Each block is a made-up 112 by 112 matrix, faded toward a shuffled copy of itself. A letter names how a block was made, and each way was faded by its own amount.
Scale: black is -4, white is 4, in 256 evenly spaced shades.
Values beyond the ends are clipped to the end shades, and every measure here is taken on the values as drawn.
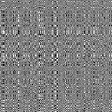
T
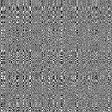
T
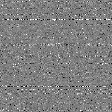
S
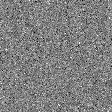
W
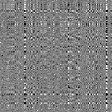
T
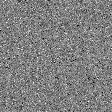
W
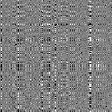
T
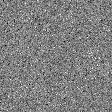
W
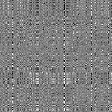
T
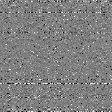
S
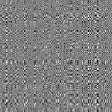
T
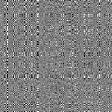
T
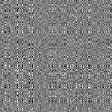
T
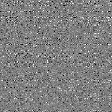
S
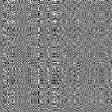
T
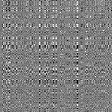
T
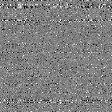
S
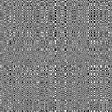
T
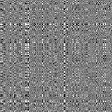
T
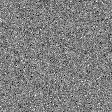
W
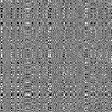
T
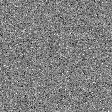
W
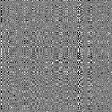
T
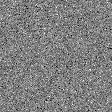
W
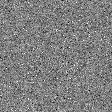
W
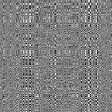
T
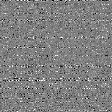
S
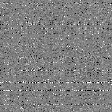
S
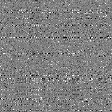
S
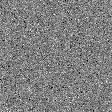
W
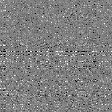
S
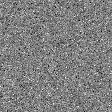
W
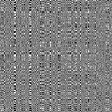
T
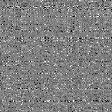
S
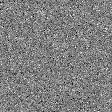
W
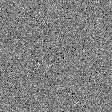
W
